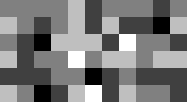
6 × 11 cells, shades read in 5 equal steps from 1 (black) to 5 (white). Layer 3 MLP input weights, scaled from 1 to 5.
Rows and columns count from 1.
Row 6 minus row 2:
0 0 -1 -1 0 3 -2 2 1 2 -2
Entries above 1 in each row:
11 10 10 11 10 10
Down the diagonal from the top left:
3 3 1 3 3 5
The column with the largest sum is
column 5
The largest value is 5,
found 3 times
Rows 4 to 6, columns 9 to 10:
3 4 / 2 2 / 3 3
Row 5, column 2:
2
